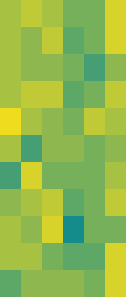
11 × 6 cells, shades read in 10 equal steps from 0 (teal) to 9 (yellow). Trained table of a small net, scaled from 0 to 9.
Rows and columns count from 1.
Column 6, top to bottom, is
8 8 5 7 6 5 6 7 4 8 8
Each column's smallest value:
2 2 4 0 2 4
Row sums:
35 33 27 34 37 27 28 32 27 30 30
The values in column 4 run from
0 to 5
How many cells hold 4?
15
